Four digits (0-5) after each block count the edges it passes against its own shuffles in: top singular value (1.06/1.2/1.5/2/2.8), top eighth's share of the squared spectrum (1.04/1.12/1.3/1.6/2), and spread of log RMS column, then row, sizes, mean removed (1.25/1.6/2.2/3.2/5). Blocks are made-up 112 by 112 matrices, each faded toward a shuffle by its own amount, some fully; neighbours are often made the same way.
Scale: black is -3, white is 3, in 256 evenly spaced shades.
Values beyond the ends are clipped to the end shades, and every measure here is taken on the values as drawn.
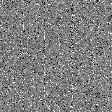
1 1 2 0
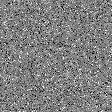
0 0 0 0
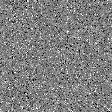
0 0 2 0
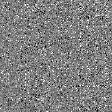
1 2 3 2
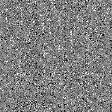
1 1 3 2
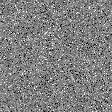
0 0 0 0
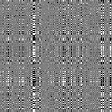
5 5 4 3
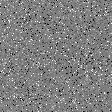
2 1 0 0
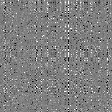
5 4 3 2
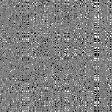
5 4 3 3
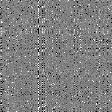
5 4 3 2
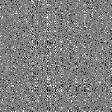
4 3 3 1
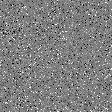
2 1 0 0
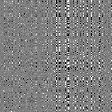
5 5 4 3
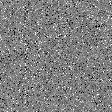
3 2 1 0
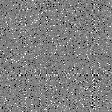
4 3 2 1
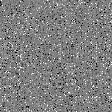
4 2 1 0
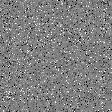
3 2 0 0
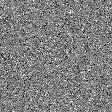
0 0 1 0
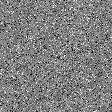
0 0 0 0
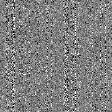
2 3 4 0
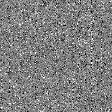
1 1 2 0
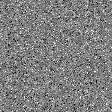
0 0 1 0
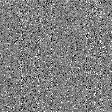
1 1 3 0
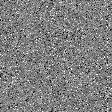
1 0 1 0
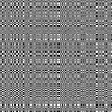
5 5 5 5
